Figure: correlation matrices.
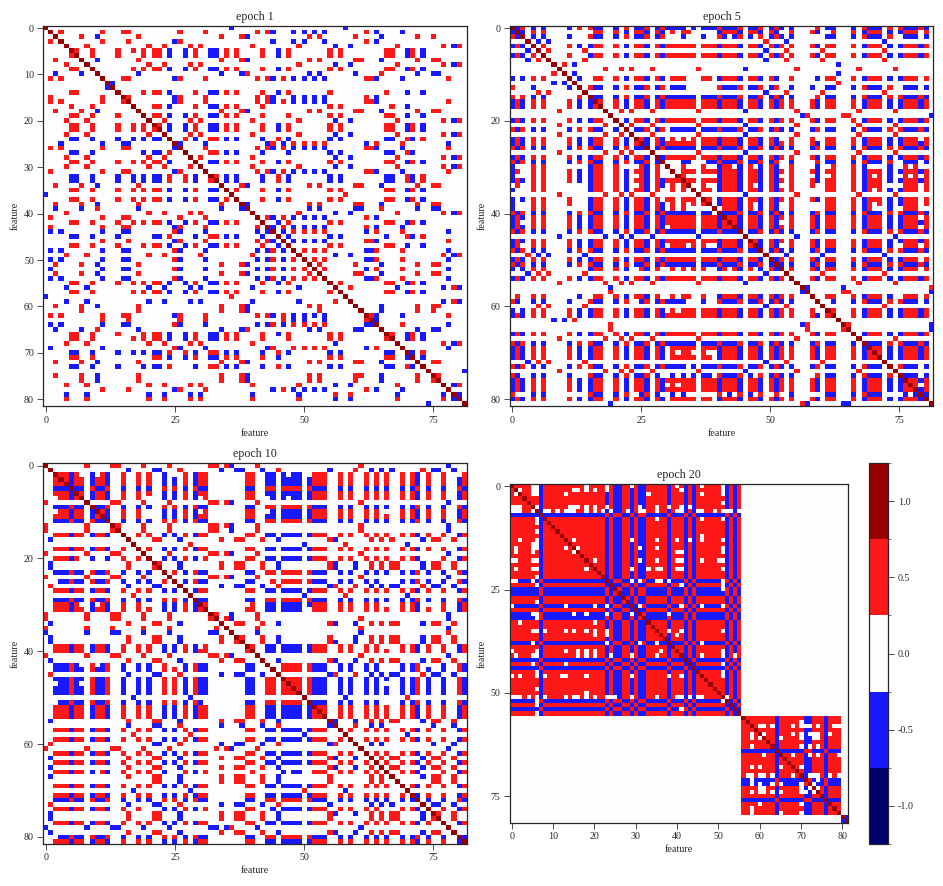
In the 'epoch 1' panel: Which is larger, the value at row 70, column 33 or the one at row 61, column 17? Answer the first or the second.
the first
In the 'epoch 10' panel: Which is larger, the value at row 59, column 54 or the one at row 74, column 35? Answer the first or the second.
the first
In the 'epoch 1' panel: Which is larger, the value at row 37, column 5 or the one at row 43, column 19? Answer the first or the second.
the first
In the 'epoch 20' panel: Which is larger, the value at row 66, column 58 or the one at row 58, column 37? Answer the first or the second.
the first
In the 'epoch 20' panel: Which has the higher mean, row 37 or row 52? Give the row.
37
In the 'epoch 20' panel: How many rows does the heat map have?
82
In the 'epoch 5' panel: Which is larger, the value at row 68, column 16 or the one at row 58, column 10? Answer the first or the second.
the second
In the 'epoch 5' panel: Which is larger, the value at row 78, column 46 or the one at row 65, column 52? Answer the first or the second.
the first
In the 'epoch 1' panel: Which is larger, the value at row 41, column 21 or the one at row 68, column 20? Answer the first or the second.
the second
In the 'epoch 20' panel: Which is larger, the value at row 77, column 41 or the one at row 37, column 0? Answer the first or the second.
the second
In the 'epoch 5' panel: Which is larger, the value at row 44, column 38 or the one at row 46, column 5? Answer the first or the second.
the second
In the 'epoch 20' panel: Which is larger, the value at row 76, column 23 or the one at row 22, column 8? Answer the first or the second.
the second
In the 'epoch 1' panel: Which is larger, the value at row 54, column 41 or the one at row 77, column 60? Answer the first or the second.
the second
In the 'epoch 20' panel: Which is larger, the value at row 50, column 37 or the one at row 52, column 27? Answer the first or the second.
the first
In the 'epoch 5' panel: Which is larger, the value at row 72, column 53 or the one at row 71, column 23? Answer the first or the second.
the first
